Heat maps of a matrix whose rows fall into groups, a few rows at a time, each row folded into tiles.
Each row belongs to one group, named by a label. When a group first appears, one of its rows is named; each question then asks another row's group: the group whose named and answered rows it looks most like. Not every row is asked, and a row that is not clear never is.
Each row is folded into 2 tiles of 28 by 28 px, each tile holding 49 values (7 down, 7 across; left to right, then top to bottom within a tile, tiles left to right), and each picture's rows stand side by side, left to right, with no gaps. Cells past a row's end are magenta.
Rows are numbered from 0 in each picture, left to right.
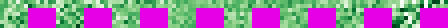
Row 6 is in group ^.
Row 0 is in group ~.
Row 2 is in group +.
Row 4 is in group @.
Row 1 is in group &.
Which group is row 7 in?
^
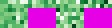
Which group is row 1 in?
@
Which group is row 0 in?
^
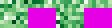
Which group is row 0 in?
+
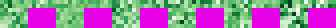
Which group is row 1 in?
+
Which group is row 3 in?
+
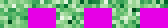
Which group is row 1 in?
+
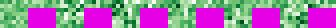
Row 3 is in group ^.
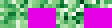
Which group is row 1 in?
~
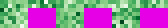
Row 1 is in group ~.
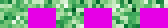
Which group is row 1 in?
^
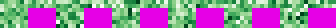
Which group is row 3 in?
~
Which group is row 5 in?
~
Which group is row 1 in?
&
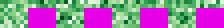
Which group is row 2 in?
+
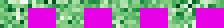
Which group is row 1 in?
+
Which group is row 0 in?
^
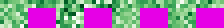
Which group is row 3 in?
~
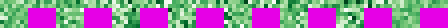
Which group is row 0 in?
@
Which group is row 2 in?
&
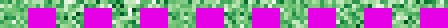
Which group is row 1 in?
~
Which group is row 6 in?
&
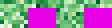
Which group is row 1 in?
~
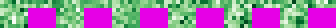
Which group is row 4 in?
~
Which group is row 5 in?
~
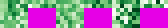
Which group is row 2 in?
&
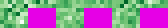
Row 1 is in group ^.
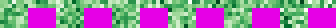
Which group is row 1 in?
&
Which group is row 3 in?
@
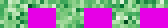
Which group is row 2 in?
+
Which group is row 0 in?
~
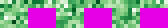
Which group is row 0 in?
+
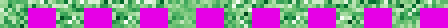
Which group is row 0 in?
&
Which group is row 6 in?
+
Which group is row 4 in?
~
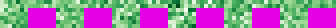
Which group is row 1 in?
@
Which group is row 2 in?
~
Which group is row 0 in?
&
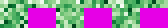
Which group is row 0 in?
&
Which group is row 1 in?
@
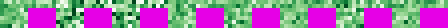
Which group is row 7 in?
+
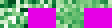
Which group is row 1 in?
&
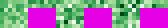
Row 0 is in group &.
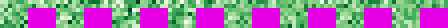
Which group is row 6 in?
+
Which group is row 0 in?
&
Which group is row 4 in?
+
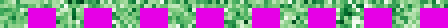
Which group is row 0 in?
^
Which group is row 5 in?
+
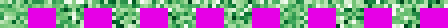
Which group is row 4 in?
~
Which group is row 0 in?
+
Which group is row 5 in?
&
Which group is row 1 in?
^
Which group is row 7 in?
&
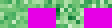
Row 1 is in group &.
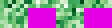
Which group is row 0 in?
~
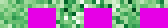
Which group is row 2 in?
&
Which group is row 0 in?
&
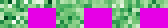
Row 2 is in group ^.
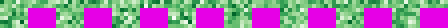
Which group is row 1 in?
+
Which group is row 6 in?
+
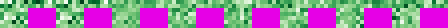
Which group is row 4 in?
^
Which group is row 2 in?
+
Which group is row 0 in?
+
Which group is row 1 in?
+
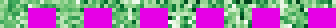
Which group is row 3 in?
@
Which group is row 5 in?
&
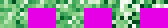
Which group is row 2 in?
~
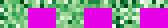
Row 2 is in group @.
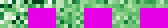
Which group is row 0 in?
+
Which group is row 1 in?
&
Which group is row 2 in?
+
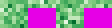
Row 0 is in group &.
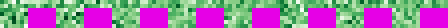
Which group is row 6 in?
+
